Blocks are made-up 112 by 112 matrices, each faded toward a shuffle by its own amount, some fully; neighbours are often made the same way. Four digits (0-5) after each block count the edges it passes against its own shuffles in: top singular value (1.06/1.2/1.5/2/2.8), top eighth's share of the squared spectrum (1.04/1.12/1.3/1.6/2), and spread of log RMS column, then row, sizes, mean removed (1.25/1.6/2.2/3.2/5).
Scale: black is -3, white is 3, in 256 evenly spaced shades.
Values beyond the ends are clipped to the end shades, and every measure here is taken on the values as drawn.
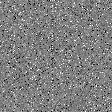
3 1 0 0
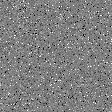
0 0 0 0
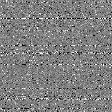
4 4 1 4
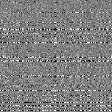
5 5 2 4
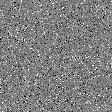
1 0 0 0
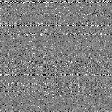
4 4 1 4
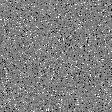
0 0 0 0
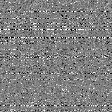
4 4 1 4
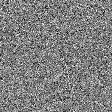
0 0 0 0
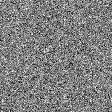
2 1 0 0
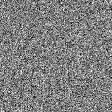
3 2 0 0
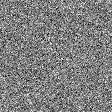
0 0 0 0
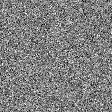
1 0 0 0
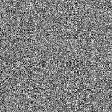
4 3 2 2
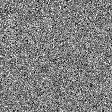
1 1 0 0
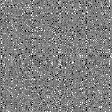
4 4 3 2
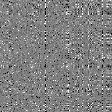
5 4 3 2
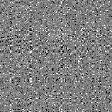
4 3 3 2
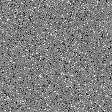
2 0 0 0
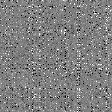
4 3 3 2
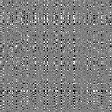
5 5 4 4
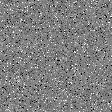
2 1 0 0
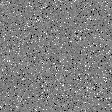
0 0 0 0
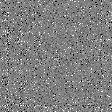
3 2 2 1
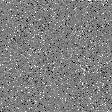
1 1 0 0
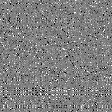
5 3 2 2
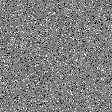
3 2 0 0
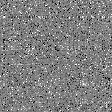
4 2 1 1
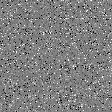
4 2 0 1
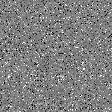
3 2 0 0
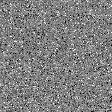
0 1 0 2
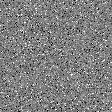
0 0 0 0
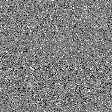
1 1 0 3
